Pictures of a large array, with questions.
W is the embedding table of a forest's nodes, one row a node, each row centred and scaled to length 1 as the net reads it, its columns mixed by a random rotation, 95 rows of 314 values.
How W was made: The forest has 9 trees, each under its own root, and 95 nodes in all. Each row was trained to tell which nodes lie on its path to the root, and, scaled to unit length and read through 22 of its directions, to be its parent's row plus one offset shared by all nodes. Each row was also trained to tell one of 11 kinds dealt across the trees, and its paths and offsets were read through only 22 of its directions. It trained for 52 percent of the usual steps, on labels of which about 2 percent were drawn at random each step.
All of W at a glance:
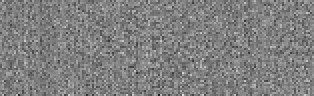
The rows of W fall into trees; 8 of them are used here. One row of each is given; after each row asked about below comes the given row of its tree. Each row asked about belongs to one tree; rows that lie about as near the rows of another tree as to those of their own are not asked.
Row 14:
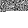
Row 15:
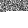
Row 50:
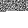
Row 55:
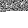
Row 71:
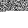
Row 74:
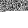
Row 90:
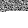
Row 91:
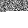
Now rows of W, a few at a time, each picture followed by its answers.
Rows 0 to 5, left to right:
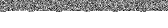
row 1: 91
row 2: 14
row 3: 71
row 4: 71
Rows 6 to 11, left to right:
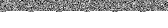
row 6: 55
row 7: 50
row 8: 50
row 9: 71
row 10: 55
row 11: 55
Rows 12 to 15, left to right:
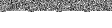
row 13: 14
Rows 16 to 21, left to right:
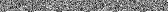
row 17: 14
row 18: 15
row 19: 74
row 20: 91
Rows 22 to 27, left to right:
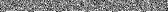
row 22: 14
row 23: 50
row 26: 71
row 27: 14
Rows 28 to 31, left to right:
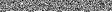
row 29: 71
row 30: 50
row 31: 15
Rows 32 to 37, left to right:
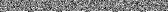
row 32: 55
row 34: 15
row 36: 55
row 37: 71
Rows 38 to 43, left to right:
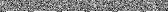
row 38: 14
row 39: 55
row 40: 90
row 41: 91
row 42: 55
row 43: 50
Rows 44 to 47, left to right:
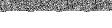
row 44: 14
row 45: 55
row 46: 14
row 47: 55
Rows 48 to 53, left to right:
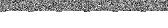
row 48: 90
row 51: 15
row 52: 91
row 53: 50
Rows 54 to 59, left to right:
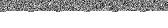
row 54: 50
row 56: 14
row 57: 74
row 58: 14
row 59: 74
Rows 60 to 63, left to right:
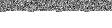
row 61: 90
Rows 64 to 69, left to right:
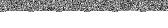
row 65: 15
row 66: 50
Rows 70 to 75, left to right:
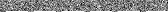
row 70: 15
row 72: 74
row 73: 74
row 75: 74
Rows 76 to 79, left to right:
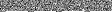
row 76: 55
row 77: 50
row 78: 90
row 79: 50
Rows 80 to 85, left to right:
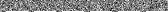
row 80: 74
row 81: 14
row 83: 50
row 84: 91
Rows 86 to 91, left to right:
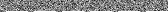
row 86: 55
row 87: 55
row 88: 15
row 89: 71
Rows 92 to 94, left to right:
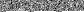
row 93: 71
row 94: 74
